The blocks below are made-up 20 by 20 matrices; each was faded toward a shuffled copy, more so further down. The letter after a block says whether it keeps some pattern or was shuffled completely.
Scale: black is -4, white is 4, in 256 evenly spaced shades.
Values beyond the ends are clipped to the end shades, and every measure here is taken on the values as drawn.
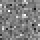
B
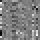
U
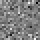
B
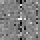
U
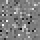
B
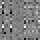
U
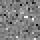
B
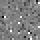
B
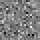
B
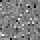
B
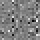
U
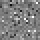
B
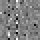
U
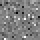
B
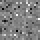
B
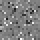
B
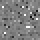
B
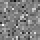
B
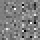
U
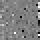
U
